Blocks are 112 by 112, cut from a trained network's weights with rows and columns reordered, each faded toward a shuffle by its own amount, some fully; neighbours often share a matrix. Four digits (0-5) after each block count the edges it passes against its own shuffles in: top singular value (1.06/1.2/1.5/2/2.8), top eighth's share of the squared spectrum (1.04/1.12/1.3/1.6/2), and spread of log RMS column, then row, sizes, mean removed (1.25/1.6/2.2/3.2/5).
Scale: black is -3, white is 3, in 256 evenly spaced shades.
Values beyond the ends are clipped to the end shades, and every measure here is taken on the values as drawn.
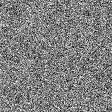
2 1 0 0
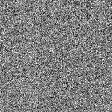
3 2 0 0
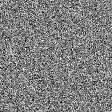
0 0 0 0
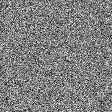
0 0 0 0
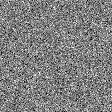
0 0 0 0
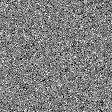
0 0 0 0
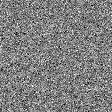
1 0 0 0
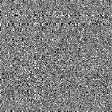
4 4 2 3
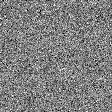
1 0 0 0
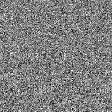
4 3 1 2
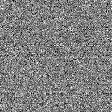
3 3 0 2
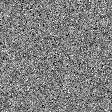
0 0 0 0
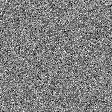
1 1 0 0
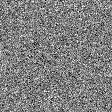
1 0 0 0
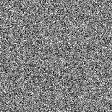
2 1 0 0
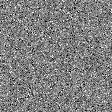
2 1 0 0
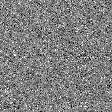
3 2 1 1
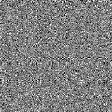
4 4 2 3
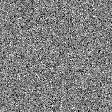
2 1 0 0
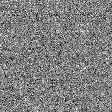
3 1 0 1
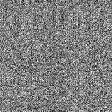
4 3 0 1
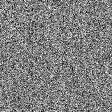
2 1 0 0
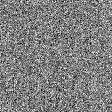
2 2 0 0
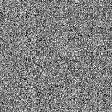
3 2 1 1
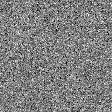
2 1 0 0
